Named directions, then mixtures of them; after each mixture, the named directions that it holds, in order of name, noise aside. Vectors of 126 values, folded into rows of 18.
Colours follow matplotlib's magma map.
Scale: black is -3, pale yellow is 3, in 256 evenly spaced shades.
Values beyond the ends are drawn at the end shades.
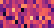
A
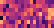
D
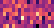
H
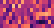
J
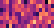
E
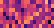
A, E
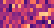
E, J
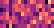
E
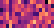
E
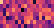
A, D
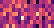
H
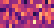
D, E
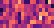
E, H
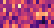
H, J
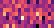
H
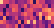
A, D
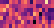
D, E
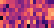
D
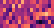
J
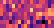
D, J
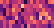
A, E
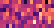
D, E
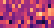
D, J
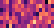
E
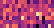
D, H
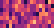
E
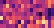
D, J
